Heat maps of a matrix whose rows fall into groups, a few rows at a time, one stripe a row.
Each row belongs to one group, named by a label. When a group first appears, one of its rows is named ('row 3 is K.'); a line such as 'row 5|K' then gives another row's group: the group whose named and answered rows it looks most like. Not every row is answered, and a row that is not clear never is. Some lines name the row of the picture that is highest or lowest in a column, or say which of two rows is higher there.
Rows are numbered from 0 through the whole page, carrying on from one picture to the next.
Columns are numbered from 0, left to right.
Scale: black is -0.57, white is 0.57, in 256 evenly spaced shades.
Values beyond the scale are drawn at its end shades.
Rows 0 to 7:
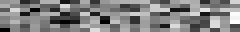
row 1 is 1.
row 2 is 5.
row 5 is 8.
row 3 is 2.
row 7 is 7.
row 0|2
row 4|8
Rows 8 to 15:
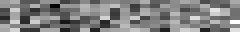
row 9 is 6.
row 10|5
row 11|5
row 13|8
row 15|2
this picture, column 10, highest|12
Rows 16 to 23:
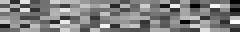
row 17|5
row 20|2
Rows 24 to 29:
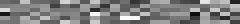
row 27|7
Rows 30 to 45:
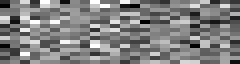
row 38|7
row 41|7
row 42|6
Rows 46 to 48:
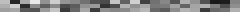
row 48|2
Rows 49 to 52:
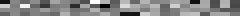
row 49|7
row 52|1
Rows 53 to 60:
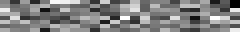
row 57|5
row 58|8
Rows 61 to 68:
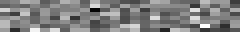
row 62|7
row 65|1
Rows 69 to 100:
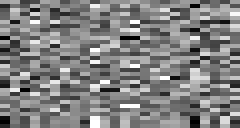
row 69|2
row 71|5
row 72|8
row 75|8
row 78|1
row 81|7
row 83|2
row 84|7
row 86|1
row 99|7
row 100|7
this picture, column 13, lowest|78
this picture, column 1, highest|91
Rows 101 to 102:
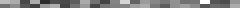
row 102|2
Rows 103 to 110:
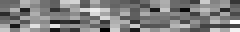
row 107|6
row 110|8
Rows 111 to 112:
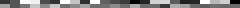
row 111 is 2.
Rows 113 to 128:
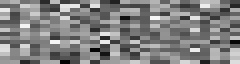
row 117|1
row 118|6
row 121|6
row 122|8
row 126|8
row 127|8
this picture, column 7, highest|114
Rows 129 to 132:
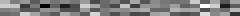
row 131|2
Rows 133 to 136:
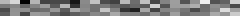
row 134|1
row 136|8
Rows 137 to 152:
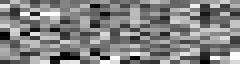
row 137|5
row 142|2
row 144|5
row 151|8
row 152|6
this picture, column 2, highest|140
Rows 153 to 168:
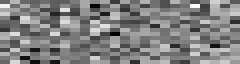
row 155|1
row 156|8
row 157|6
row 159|6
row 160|7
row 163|6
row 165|5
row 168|5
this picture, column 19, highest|154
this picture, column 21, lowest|164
